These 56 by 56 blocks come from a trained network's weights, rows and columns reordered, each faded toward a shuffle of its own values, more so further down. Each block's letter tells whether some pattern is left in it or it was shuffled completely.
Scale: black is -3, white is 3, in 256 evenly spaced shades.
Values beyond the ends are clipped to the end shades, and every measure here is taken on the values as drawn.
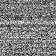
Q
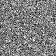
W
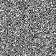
Q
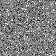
W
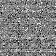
Q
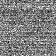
Q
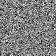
W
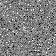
W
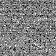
Q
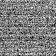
Q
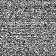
Q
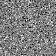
Q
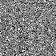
Q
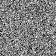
W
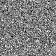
Q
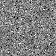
W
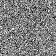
W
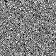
Q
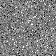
W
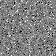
W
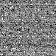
Q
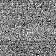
Q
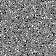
W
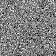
Q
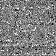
Q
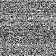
Q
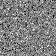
W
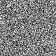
W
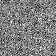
W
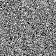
W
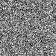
W
